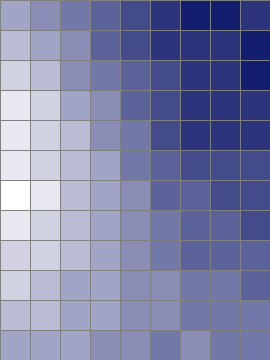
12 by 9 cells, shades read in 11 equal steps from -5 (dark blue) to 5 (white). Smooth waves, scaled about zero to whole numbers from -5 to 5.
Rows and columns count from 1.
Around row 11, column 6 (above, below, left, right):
0 -1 0 -1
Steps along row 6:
down down down down down down same same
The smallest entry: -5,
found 4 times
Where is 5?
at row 7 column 1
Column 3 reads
-1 0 0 1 2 2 2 2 2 1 1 1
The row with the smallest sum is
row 1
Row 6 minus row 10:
1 1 1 0 -1 -2 -2 -2 -1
